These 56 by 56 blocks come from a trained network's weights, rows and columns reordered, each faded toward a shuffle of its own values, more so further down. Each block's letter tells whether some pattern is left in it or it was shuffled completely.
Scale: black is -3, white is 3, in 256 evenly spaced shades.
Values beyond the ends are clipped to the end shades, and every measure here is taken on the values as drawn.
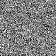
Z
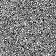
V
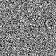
Z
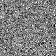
Z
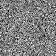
V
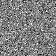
V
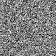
Z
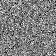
V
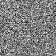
Z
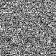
Z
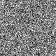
V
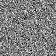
V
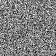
V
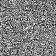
Z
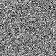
Z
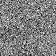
V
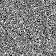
V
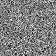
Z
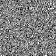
Z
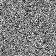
V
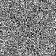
Z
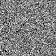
Z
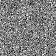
V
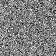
V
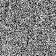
V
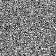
Z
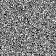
V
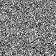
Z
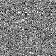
Z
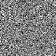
Z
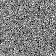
V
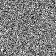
Z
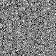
Z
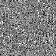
Z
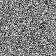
Z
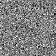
Z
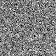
Z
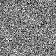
V
